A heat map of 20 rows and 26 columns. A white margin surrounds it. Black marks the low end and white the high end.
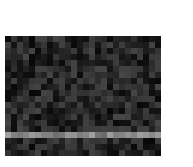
Overall the values sit about 20% of the way up the scale. Row 17 differs from the rows beside it. The values are skewed, with a long tail toward high values.
